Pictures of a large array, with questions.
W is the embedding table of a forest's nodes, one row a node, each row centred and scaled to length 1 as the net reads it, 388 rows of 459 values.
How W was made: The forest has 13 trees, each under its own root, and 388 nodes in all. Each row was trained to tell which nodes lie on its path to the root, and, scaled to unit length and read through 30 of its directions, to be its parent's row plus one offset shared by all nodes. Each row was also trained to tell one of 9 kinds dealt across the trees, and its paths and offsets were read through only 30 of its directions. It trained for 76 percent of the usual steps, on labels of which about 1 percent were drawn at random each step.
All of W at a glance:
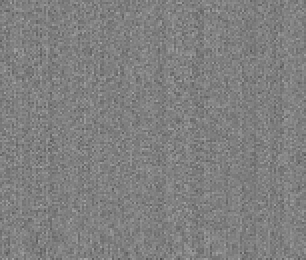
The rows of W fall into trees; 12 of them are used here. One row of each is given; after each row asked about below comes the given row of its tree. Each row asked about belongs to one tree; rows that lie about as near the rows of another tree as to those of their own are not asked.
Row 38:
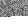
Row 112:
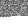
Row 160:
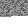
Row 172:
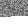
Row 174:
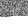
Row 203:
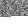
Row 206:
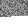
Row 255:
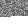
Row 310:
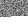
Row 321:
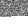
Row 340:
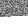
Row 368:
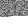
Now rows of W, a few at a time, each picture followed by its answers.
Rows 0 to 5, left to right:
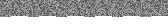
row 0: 310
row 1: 203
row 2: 340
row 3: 38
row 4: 160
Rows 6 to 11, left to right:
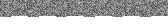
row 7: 368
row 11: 174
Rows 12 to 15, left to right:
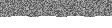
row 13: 368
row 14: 172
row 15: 310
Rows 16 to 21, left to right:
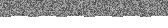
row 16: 112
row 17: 368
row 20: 160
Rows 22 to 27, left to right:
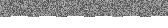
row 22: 112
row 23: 172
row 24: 310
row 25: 38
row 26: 321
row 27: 255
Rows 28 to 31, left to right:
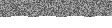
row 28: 112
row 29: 255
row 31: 206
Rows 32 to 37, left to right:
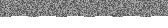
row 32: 321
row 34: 38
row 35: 340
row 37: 203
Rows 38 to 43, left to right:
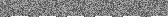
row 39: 172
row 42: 368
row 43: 174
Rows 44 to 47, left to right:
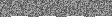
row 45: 368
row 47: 340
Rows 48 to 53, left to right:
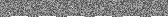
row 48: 340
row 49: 112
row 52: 340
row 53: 340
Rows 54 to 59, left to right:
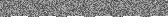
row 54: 203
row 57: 321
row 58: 310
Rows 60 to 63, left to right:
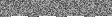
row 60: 368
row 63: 340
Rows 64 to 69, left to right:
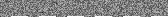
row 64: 340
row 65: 310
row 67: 203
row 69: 321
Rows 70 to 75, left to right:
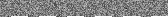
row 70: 310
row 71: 368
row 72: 255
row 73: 206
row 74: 112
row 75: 321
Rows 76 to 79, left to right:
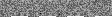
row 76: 38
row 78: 174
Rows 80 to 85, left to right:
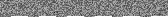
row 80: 368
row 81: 160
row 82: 174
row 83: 368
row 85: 112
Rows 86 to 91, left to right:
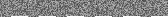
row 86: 112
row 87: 203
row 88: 310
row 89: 172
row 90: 340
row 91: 203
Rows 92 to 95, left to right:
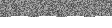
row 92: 368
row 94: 174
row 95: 340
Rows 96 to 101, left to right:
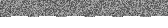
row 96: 340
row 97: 340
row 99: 174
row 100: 172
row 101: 112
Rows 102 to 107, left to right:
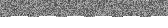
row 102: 368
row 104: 112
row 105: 206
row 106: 172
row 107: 38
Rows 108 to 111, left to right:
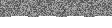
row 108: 172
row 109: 160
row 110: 160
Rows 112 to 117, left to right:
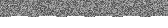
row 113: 112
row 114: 172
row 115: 321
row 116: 255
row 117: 38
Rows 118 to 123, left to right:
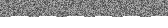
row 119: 172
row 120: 174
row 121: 172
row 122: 172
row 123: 368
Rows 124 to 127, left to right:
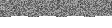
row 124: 172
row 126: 368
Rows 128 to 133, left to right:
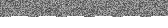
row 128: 340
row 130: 340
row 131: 206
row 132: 112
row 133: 255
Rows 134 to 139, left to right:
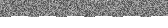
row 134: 160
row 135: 203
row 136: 340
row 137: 174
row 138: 172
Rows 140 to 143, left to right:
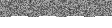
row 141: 368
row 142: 203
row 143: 340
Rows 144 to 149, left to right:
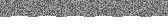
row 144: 174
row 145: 174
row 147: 112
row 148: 203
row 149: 172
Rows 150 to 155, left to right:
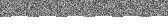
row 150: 368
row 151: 160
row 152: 310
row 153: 112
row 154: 172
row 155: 112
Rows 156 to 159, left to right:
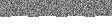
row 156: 112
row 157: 368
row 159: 112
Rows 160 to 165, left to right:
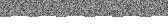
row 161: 368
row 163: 255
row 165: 310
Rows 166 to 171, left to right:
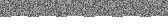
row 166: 160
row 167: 38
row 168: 174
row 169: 310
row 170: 112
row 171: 174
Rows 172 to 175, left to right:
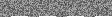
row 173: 112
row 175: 172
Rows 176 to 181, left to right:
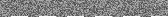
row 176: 368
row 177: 174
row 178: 310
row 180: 112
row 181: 203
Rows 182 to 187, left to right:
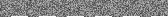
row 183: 368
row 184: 38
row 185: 172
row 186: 368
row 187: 160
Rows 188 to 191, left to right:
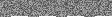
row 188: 112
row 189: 160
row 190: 172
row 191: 368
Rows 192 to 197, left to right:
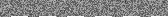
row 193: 38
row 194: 172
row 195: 340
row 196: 203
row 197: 174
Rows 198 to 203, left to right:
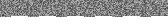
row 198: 112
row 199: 160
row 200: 368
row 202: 203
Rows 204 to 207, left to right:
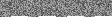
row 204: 172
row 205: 112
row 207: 206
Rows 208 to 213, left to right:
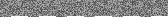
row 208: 255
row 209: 203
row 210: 206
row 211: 112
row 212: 321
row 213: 174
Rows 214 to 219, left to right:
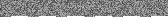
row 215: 160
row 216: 340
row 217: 206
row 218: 172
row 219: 172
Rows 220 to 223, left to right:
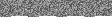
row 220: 174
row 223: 112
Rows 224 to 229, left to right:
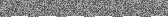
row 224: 172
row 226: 112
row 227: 340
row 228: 203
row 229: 203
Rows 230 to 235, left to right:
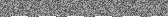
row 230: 160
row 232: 310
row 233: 172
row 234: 112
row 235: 340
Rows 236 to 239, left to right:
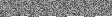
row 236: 340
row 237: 340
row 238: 172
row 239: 38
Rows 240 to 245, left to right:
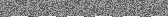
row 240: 174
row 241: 368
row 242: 172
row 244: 340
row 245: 310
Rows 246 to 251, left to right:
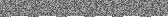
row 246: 340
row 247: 112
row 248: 321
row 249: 160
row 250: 38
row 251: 310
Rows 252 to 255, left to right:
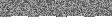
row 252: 160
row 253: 160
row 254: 340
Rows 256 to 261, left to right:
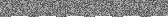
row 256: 160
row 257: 206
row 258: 310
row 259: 340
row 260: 112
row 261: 206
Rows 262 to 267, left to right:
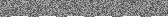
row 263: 174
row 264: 172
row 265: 368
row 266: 206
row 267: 321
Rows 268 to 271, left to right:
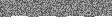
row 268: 174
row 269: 340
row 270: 340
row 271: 368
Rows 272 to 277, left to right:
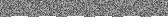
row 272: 321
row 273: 340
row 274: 310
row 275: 340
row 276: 160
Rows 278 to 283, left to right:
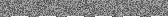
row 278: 172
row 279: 174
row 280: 172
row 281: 38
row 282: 340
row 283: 255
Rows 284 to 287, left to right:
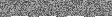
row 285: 172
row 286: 174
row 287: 340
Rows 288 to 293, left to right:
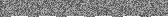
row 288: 38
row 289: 174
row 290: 160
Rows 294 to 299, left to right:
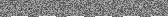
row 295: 206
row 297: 255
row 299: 112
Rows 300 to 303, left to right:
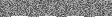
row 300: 174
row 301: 112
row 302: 174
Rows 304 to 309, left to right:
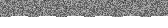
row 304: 160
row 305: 174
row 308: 112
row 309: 255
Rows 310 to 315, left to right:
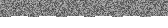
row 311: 112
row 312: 160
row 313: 255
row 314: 172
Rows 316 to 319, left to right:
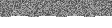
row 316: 174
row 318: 310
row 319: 340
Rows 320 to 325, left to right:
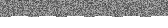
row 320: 160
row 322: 38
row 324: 112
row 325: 310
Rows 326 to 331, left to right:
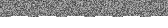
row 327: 203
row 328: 172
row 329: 172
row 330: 321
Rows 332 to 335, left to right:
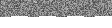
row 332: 172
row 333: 160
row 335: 203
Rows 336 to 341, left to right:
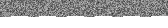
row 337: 203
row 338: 255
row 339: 203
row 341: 321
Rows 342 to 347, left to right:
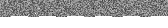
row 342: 203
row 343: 203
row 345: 172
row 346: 203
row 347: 368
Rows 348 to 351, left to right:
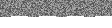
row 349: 112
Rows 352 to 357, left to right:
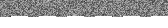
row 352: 172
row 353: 368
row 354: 174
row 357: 160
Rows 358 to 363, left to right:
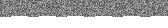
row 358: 38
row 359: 368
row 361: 340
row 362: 112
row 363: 368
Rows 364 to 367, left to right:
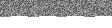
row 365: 340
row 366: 203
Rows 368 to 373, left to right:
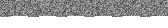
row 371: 368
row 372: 368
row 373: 368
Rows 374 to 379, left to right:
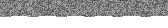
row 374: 321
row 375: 112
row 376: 160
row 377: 368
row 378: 368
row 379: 174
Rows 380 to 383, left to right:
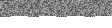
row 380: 368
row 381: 38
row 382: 203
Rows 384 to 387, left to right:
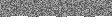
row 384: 368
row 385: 255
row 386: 340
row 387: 255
